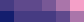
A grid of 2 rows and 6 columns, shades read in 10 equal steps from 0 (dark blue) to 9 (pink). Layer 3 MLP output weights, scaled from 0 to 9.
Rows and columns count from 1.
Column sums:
2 5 5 6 9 15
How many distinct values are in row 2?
4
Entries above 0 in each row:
6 5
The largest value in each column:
2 3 3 4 6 9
